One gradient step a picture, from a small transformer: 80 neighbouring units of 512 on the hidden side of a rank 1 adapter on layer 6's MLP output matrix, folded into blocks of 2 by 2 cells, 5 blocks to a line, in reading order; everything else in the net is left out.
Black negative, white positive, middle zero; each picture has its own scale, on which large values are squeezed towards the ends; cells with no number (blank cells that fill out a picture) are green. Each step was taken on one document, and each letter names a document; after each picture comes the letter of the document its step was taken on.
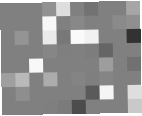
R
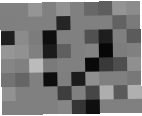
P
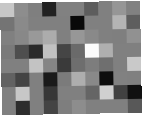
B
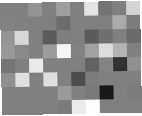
P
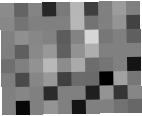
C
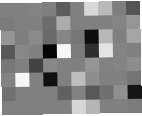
P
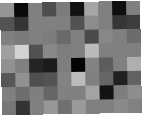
C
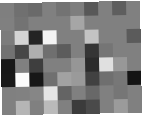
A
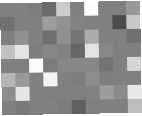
R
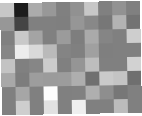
C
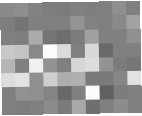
A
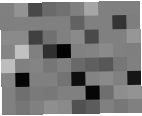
A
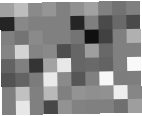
B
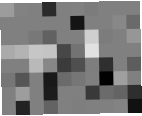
B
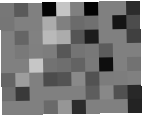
R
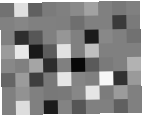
C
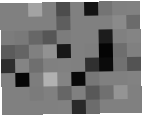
P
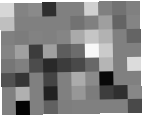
B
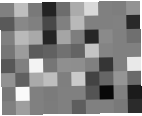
R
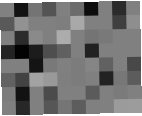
C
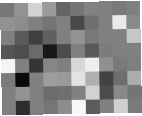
A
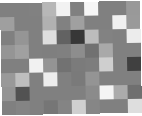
R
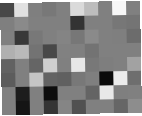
C
